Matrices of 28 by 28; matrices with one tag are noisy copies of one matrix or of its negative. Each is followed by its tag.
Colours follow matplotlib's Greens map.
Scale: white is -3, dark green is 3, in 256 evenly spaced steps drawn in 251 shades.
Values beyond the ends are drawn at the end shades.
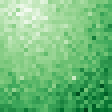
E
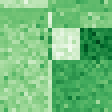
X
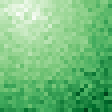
E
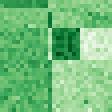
X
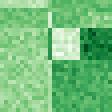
X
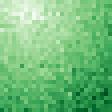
E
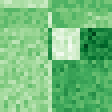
X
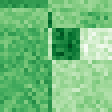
X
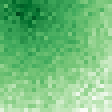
E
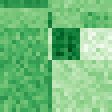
X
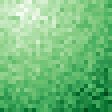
E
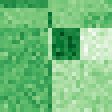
X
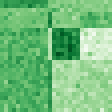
X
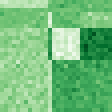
X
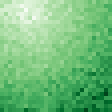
E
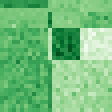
X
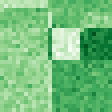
X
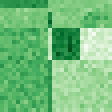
X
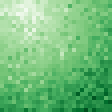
E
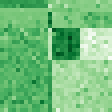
X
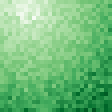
E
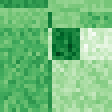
X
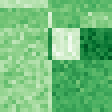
X
